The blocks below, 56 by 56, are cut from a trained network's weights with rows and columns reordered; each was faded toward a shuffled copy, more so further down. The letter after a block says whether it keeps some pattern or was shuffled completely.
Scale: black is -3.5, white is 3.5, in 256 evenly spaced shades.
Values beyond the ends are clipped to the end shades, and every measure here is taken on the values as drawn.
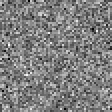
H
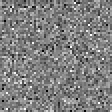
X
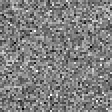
H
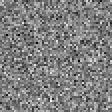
X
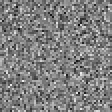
H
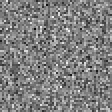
H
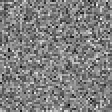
H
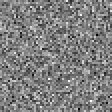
H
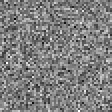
H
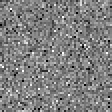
H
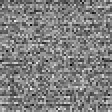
X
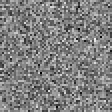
H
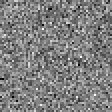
X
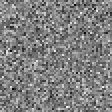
X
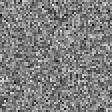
H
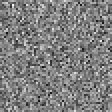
X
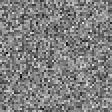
H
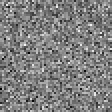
X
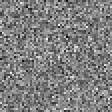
X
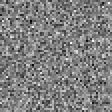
X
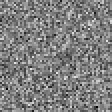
X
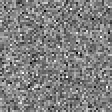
H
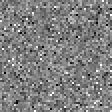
H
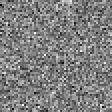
X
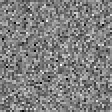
H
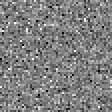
H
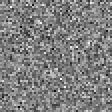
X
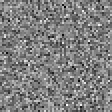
H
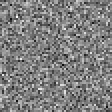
H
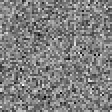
H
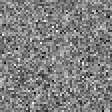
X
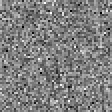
H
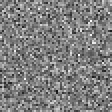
H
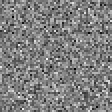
H
